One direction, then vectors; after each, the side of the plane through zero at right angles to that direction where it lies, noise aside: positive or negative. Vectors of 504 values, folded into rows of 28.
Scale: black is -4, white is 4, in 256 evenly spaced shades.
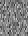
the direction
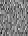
negative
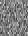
negative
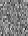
positive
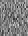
negative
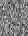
positive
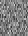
negative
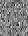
positive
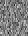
positive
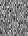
negative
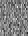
positive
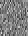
positive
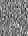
negative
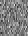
negative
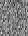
positive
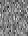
positive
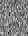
positive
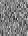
negative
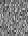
positive
